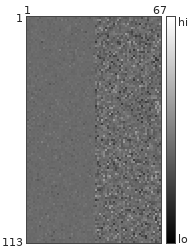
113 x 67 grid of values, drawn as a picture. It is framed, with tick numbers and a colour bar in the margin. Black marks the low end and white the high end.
There are no regular stripes. A vertical seam about 50% of the way across splits the table, and the left part is calmer. On average the colour sits 40% of the way up the scale. The grain is fine, like static. No overall slope runs across the table. A few values lie far out on both sides of the bulk. No row or column stands out. The halves do not mirror each other.
